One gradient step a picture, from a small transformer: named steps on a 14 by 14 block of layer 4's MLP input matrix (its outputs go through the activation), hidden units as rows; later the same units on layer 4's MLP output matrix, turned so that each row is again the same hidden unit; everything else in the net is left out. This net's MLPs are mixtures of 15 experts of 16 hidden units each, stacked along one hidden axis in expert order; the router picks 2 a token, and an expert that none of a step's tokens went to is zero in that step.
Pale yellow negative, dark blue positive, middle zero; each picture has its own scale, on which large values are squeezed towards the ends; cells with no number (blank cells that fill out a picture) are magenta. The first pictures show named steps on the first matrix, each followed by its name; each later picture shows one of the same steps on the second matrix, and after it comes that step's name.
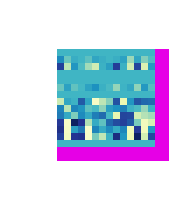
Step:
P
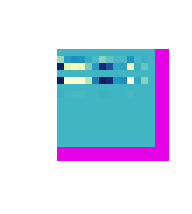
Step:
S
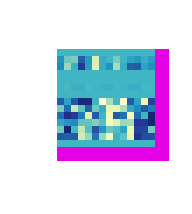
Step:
P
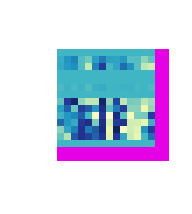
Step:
P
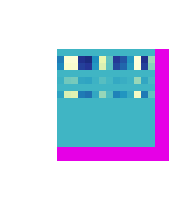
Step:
S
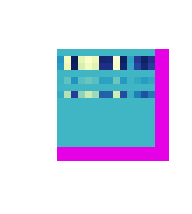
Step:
S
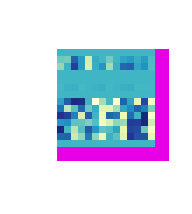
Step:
P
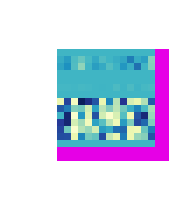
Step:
P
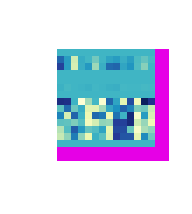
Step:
P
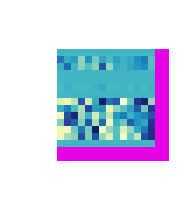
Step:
P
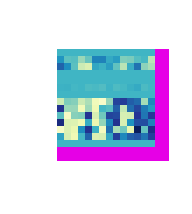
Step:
P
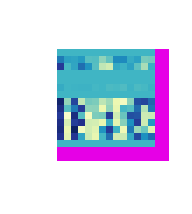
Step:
P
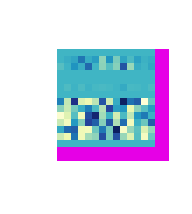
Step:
P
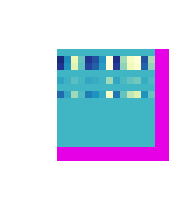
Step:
S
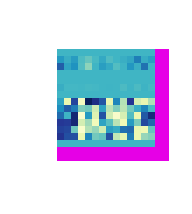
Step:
P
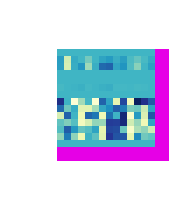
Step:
P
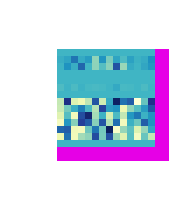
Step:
P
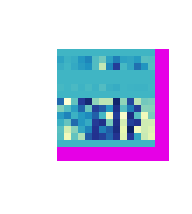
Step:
P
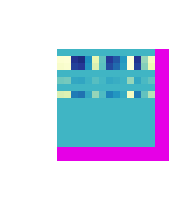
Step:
S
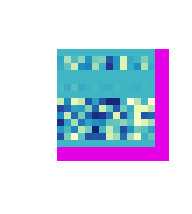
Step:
P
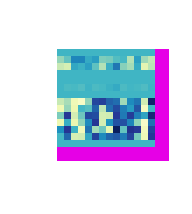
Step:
P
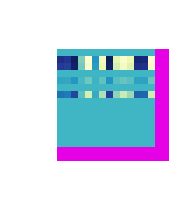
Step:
S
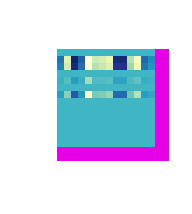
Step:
S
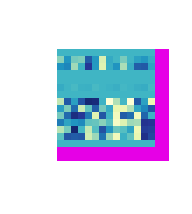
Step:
P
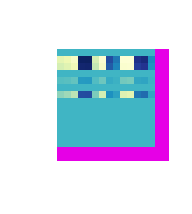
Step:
S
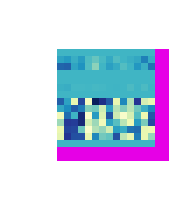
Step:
P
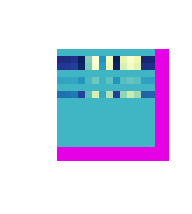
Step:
S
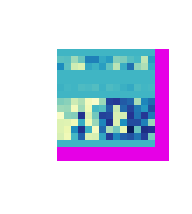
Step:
P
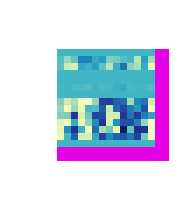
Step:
P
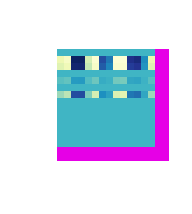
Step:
S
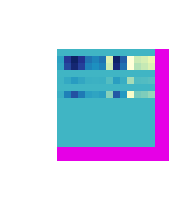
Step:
S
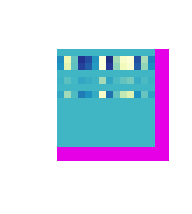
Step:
S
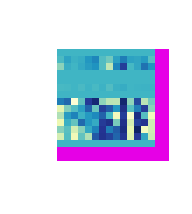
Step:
P
